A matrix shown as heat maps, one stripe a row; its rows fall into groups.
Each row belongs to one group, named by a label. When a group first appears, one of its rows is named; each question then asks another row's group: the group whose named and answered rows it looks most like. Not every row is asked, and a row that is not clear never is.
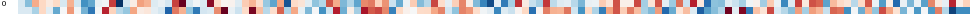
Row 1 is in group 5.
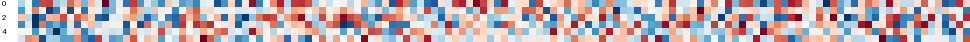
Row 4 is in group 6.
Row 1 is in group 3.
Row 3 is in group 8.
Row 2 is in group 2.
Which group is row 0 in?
8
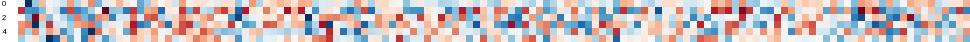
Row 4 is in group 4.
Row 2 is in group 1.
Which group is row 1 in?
8
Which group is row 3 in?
2
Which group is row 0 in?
8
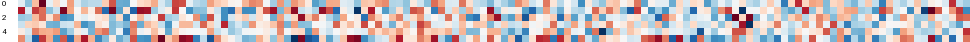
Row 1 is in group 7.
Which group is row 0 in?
5
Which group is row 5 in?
2
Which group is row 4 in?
1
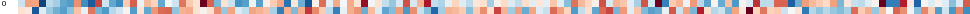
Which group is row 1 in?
6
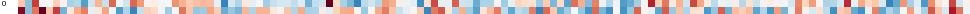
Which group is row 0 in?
4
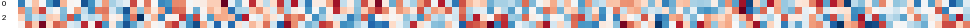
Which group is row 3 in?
7
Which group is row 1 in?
1
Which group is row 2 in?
8
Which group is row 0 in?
5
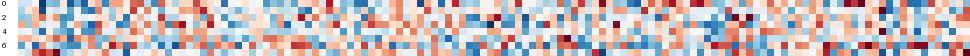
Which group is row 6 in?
8
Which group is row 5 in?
2
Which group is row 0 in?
4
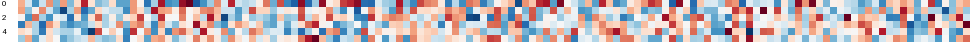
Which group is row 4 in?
4
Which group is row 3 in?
4
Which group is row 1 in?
6
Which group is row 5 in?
6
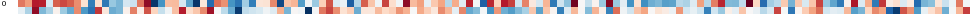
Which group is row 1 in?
1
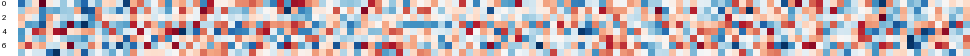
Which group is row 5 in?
4
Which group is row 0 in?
5
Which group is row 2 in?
4
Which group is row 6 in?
7
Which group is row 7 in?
6
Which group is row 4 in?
7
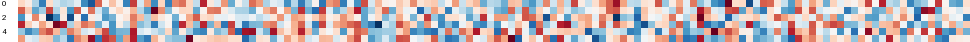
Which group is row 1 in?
2
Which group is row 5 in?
2
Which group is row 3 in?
2
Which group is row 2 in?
3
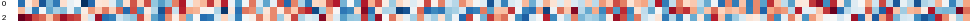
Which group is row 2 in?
7
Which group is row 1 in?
8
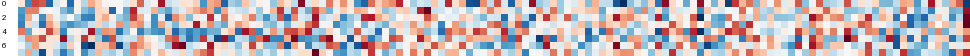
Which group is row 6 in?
5
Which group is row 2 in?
5
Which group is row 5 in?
7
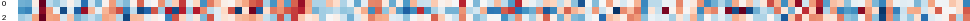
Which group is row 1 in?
8
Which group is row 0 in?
5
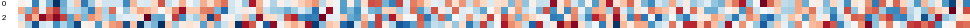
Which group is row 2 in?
7
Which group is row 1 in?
4
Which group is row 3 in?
8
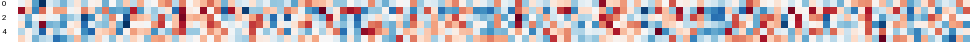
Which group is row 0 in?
6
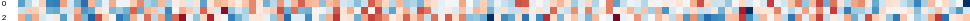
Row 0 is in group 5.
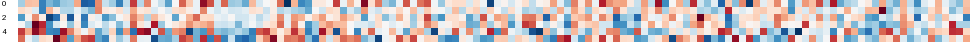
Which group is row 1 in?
4
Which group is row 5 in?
2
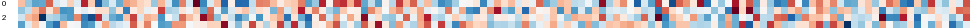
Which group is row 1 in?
1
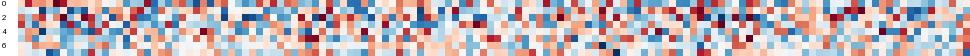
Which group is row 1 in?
4
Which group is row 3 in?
8
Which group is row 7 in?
6
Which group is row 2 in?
2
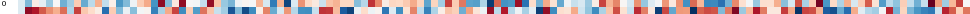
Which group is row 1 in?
7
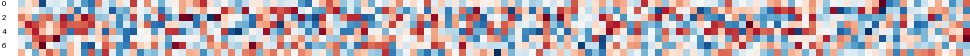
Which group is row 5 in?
1
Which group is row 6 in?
5
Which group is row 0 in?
4
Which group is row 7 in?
8
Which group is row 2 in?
2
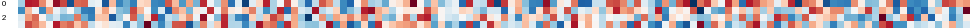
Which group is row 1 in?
5
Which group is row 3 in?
7
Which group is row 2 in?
3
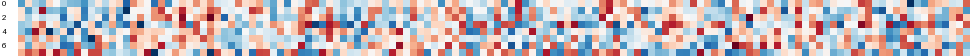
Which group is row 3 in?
8
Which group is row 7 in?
7
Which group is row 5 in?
4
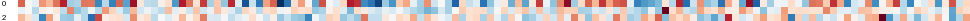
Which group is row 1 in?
8
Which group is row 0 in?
2
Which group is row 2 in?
4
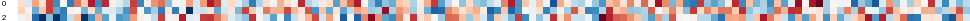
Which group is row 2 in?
6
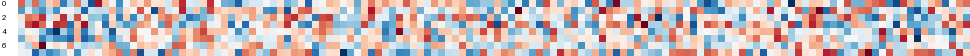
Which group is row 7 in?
8
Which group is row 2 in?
7
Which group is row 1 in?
5
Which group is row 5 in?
3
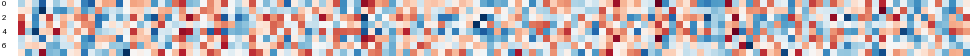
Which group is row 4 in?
2
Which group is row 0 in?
5
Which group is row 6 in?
3
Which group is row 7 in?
6
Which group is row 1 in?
6
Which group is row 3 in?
2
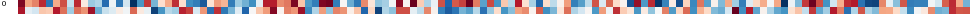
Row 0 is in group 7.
